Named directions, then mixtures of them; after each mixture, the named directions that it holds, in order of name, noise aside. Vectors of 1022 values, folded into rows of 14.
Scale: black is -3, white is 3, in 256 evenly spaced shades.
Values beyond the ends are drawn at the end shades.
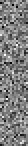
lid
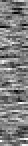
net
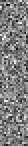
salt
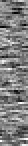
net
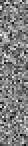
lid, salt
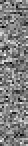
lid, net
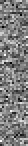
lid, net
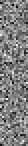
lid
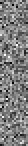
lid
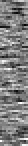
net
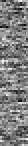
net, salt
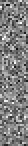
salt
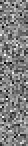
lid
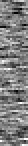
net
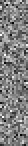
lid, salt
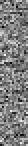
lid, net
